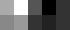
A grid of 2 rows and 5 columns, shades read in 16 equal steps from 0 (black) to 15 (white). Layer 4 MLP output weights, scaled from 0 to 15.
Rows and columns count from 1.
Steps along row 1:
up down down up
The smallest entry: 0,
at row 1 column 4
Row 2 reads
8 9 3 2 3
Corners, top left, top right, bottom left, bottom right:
10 3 8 3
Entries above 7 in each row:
2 2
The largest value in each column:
10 15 5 2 3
